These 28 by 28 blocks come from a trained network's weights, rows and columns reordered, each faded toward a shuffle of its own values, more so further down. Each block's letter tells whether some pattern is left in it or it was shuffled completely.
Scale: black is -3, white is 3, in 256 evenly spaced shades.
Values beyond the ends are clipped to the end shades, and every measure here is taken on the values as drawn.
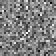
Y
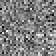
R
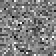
Y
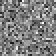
Y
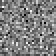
Y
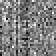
R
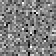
Y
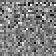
R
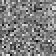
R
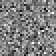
Y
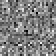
R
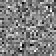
Y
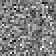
Y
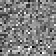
R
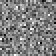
R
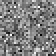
Y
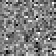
R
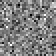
R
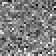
Y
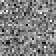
R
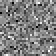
Y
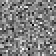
Y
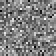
Y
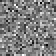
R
